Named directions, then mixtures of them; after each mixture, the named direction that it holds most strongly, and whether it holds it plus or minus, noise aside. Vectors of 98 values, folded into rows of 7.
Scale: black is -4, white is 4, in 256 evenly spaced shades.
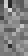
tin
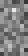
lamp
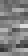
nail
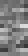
nail, plus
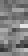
nail, plus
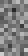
lamp, minus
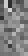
tin, plus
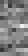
nail, plus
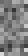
lamp, minus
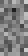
lamp, minus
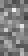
lamp, plus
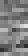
nail, plus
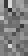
tin, minus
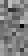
tin, minus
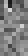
tin, plus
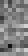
nail, plus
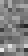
nail, minus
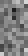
lamp, minus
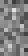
lamp, plus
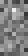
lamp, plus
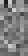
tin, minus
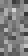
lamp, plus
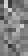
tin, plus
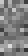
lamp, plus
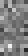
lamp, plus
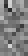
tin, minus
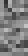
nail, plus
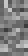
nail, minus
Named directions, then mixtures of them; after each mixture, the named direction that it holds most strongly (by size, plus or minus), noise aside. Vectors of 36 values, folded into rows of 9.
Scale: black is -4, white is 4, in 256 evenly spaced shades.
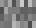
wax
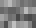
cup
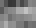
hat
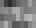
cup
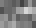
hat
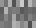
wax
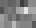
hat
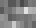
hat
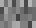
wax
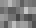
cup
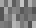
wax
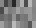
wax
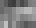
hat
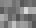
cup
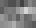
hat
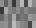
wax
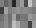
wax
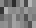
wax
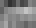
hat
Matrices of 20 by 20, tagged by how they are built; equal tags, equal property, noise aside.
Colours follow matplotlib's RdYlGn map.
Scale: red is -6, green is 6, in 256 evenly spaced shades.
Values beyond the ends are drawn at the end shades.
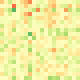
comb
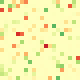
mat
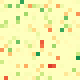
mat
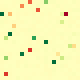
mat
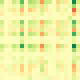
comb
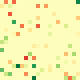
mat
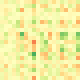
comb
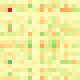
comb
